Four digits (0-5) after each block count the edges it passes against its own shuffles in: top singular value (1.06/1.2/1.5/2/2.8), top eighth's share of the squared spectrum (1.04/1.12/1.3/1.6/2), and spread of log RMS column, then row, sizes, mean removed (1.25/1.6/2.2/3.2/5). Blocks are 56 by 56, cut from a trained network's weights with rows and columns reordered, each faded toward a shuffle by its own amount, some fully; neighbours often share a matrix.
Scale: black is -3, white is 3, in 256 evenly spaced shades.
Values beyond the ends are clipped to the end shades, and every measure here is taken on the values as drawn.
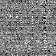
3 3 3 1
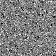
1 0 0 0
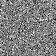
0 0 0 0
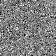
0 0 0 0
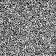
0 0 0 0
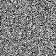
2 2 0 0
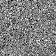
2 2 0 1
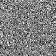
2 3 1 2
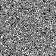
0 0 0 0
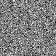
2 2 0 0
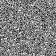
0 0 0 0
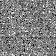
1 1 1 0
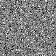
0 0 0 0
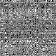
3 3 3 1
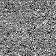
1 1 1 0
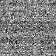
2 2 2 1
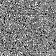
0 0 1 0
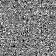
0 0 1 0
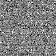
1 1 1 0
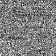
1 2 1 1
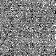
1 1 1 0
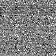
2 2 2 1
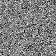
0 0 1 0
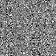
2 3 2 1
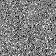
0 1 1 0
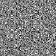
2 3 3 1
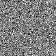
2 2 1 0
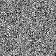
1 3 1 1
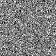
2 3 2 0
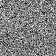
1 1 0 0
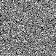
0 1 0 0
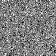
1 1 0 0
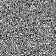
1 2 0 1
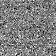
1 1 1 0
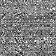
2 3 2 1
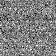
1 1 0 0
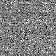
1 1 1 0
